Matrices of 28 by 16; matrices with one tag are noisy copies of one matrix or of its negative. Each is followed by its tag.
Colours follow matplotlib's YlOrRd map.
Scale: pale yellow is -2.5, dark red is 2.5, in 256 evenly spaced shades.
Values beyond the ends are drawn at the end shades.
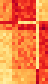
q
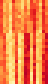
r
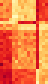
q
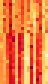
r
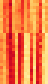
r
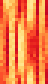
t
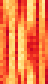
t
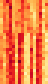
r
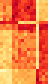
q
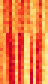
r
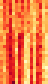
r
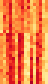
r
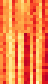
r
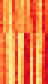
r
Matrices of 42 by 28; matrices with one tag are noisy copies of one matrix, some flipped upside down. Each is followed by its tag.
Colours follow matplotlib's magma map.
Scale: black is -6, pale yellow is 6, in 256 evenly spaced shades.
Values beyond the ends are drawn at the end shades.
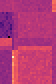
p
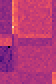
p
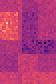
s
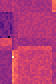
p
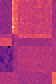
p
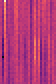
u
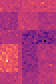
s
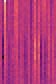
u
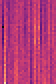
u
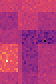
s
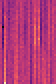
u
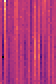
u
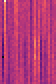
u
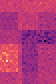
s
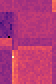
p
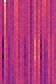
u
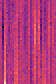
u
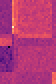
p
